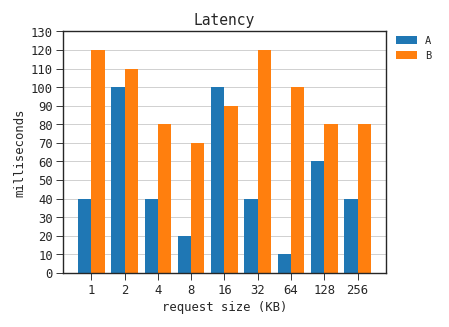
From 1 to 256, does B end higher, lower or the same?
lower
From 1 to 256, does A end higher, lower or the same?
the same
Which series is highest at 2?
B
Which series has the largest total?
B
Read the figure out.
Title: Latency
x-axis: request size (KB), ticks 1 2 4 8 16 32 64 128 256
y-axis: milliseconds, ticks 0 10 20 30 40 50 60 70 80 90 100 110 120 130
Legend: A, B
Values:
A: 40 100 40 20 100 40 10 60 40
B: 120 110 80 70 90 120 100 80 80
